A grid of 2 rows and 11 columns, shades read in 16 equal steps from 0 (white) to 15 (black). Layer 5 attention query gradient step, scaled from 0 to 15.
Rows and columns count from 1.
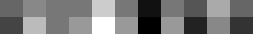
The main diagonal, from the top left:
9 4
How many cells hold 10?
1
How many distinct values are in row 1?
7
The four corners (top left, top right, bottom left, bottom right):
9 9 11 12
